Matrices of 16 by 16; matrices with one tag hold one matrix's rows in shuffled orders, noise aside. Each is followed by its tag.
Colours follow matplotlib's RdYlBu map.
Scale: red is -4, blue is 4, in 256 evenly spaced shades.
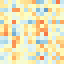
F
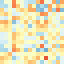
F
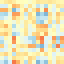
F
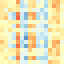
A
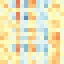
A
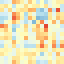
F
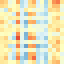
A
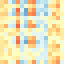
A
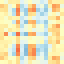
A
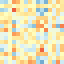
F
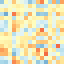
F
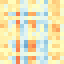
A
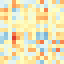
F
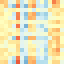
A
